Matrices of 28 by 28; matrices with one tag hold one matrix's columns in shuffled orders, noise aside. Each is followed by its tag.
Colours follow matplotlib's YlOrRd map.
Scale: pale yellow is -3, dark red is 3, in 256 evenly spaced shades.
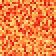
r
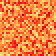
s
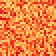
s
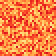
r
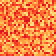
r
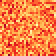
s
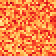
r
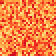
s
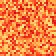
r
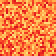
s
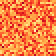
r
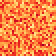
s
